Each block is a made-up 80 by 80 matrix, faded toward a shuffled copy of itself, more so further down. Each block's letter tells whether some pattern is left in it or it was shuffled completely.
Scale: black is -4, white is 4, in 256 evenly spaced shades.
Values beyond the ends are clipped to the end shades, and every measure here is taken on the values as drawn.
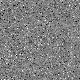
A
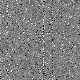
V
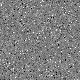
A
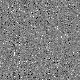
V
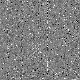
V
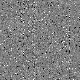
V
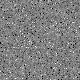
A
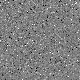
A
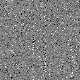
V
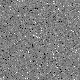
A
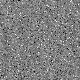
A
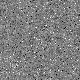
A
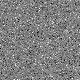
A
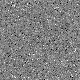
A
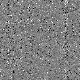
V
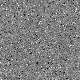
A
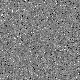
A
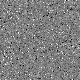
A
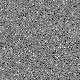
A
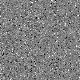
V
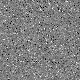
A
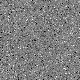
A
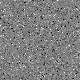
A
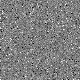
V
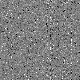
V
